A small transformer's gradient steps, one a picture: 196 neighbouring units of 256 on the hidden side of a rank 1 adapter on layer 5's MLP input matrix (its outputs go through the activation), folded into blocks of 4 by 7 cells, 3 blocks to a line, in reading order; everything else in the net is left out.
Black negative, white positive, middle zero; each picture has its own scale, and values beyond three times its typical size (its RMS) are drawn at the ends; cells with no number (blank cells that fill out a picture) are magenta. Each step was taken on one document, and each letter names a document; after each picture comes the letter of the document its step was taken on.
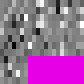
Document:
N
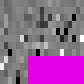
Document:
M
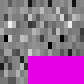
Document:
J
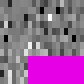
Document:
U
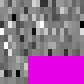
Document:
N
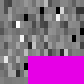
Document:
U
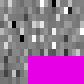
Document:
N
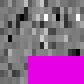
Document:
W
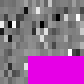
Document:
W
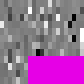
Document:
M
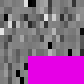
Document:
J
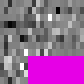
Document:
U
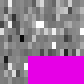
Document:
N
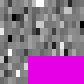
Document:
N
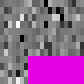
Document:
J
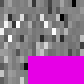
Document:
J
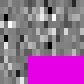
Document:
J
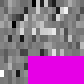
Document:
N
